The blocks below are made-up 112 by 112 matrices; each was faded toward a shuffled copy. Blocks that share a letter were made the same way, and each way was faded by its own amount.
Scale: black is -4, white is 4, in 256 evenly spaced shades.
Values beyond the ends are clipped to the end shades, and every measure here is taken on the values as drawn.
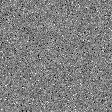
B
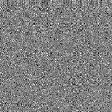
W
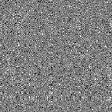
W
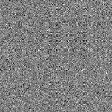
W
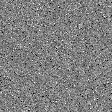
B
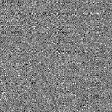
W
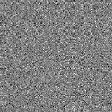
W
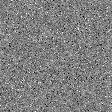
B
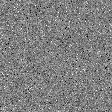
B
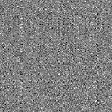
W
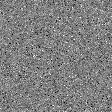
B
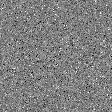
B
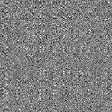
W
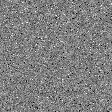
B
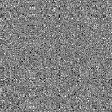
W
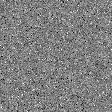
B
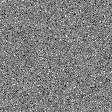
B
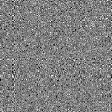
W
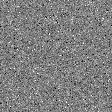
B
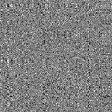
W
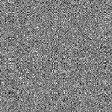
W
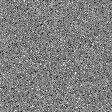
B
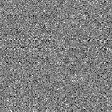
W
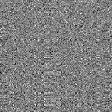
W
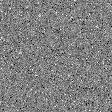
B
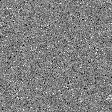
B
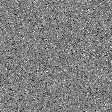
B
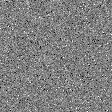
B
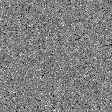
B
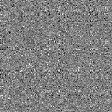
W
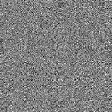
W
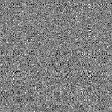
W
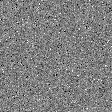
B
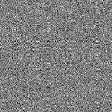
W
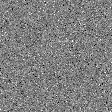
B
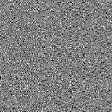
W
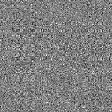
W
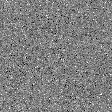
B
